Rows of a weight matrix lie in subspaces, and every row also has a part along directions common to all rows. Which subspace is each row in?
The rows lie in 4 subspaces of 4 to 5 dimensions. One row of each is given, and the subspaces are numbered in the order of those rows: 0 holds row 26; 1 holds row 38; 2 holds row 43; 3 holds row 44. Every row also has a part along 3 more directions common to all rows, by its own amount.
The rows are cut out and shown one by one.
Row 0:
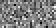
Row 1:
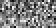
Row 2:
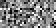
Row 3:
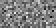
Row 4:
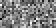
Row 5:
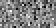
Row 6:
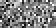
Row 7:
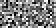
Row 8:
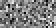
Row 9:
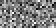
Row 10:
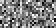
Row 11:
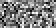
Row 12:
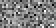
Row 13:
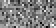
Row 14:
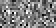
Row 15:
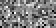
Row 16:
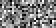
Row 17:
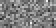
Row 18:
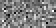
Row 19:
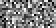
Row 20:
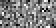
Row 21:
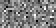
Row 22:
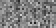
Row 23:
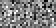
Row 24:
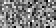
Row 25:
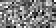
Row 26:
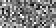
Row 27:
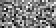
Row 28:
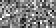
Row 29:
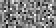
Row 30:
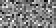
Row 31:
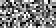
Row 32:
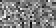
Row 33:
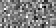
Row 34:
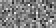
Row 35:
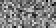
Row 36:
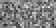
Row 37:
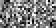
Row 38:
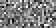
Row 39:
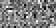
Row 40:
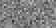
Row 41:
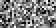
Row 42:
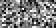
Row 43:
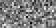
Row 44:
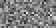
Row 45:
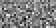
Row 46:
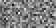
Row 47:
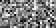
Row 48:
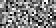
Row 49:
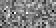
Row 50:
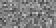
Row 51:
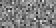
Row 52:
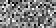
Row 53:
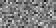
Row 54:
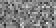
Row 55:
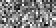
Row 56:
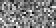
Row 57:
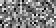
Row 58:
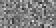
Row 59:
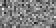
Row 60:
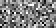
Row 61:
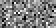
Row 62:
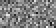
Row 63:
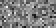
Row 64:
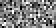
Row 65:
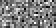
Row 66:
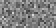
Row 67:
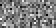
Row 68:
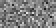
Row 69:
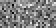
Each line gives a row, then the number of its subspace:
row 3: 1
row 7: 3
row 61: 1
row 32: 2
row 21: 2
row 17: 2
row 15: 0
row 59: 0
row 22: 1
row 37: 1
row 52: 1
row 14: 0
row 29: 3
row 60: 0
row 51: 2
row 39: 2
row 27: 2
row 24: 1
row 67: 2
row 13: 0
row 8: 3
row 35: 0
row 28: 2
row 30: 3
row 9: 0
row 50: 2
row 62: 3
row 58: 1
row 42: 1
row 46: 1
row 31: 3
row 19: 1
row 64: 2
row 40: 2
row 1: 3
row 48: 3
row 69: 0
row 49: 0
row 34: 2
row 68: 3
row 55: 1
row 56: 3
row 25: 2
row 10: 0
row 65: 1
